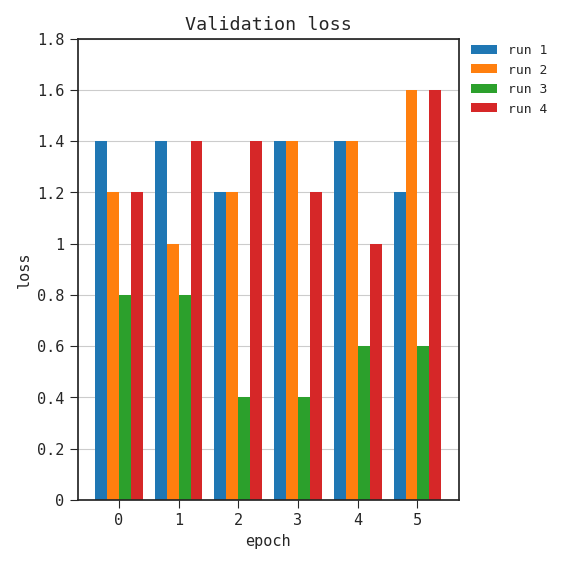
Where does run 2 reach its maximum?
5
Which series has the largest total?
run 1
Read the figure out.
Title: Validation loss
x-axis: epoch, ticks 0 1 2 3 4 5
y-axis: loss, ticks 0 0.2 0.4 0.6 0.8 1 1.2 1.4 1.6 1.8
Legend: run 1, run 2, run 3, run 4
Values:
run 1: 1.4 1.4 1.2 1.4 1.4 1.2
run 2: 1.2 1 1.2 1.4 1.4 1.6
run 3: 0.8 0.8 0.4 0.4 0.6 0.6
run 4: 1.2 1.4 1.4 1.2 1 1.6
